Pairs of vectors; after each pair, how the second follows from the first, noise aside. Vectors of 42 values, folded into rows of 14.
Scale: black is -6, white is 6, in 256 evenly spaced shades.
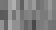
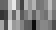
scaled up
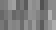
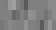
partly zeroed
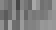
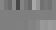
partly zeroed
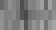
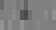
partly zeroed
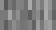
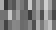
scaled up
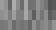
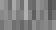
copied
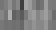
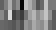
scaled up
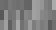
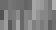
copied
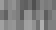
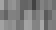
copied
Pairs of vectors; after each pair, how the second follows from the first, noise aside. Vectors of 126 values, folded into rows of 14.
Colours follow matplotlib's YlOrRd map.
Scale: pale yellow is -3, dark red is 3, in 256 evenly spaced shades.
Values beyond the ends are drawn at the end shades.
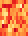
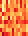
shuffled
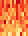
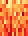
reversed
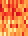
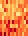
negated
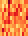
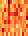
copied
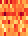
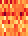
copied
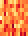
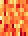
copied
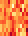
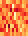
shuffled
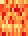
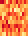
negated
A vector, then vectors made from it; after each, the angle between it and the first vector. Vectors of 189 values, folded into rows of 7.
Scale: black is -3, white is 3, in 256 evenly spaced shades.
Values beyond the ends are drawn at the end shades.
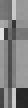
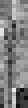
nearly parallel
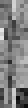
nearly parallel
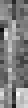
nearly opposite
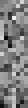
partly aligned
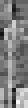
nearly opposite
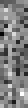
partly opposed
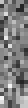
partly opposed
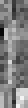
nearly opposite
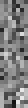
partly opposed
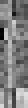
nearly opposite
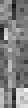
nearly opposite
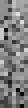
partly aligned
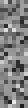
orthogonal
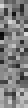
partly opposed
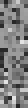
orthogonal
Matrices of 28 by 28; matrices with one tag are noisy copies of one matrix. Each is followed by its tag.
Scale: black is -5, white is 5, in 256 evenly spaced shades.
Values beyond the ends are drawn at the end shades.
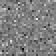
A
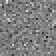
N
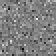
A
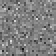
A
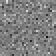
N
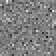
N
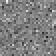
N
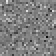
N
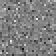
A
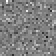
N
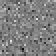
A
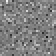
N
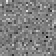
N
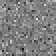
A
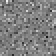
N
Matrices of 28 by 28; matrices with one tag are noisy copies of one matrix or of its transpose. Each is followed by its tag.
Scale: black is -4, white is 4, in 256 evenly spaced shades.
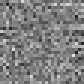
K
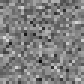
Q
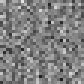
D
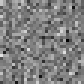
D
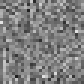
K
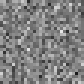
D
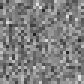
Q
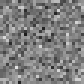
Q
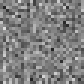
K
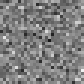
Q
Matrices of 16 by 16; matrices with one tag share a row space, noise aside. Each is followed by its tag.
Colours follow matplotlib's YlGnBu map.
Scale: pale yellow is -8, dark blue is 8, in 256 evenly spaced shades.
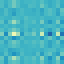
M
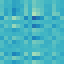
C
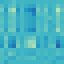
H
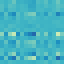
H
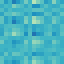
C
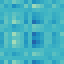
C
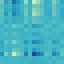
C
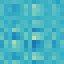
C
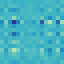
M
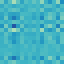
M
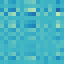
H
